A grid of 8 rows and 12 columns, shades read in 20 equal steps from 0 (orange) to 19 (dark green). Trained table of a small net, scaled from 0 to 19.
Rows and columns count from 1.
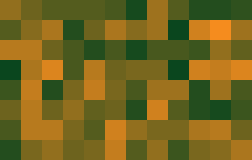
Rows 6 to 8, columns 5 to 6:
12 11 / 13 3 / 10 4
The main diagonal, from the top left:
8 9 11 14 4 11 8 8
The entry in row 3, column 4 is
14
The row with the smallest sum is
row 7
